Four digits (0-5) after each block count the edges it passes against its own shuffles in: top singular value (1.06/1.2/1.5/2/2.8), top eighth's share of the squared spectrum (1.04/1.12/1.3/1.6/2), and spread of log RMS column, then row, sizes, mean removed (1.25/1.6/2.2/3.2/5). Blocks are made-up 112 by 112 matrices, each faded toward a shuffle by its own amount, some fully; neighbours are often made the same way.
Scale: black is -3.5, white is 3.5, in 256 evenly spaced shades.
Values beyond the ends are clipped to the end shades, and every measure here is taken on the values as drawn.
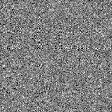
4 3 1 2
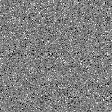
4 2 1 1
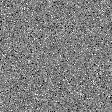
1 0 0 0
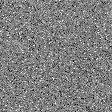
0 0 0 0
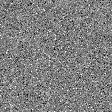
2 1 0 0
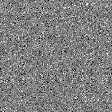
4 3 1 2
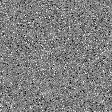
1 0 0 0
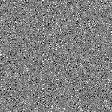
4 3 1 1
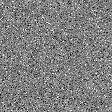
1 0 0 0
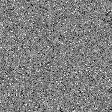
2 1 0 0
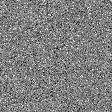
0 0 0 0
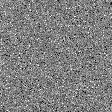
0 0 0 0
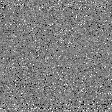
2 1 0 2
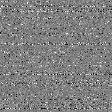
2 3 0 4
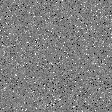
0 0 0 0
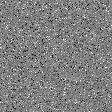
0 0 0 0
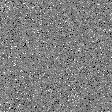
0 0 0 0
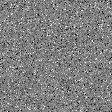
2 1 0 0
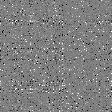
4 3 2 2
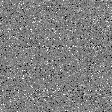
3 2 0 2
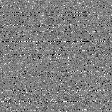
3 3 0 3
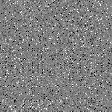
4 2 1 1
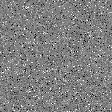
3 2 0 1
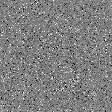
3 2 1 1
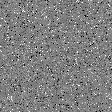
2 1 0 0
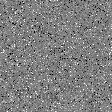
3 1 0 0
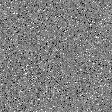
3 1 0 0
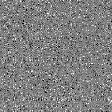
4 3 2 1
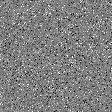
2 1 0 0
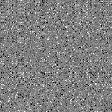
4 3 1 2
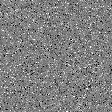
3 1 0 0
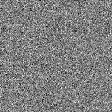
3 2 1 1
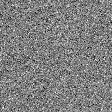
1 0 0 0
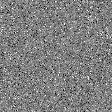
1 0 1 0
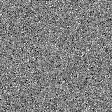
2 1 0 0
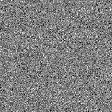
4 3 1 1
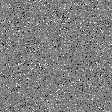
3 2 0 1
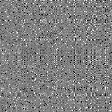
5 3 2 2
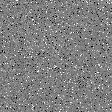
2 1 0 0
